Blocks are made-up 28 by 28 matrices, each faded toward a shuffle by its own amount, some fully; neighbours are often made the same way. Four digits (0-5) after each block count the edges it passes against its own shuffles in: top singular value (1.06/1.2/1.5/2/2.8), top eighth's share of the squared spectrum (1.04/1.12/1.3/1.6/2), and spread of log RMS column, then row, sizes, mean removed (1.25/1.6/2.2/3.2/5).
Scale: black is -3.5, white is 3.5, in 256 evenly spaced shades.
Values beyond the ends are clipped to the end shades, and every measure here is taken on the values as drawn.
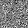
0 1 0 0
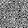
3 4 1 1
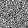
0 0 0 0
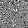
2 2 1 0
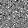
1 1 0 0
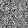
1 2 1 0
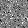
0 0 0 0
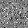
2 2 0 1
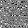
2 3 0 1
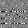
3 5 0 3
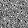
0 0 0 0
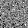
1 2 1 0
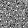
0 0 0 0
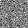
1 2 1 0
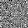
2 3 1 0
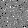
0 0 0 0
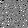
0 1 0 0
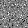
2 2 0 0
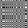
4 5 4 4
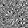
3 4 1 1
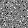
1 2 0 0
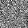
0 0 1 0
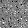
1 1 0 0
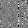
3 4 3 0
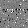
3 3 0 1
